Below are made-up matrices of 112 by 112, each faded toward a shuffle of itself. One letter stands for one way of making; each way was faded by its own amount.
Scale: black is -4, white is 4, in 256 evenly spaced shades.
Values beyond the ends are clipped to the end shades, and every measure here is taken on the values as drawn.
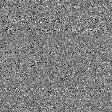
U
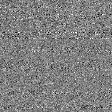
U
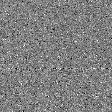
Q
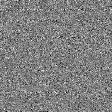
U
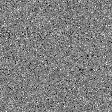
Q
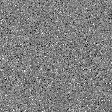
Q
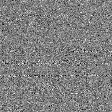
U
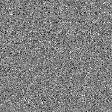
U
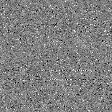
Q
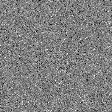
Q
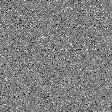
Q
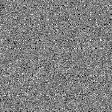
U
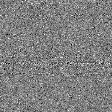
U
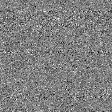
U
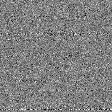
U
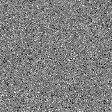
Q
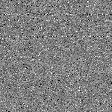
Q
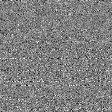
U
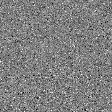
Q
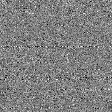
U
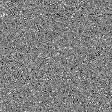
Q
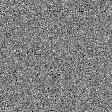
Q
